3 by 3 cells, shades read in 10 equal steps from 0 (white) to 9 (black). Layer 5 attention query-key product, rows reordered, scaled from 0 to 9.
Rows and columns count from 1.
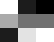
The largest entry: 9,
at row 1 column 3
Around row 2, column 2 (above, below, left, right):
8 1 3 5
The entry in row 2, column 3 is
5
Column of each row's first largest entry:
3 2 1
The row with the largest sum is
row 1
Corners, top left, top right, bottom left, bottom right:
0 9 8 0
